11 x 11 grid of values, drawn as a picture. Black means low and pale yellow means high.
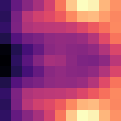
Mirror symmetry: top to bottom. Lone odd cells: none. Slope: up to the right. Ninth with the lowest average: middle left. Calmest part: centre.
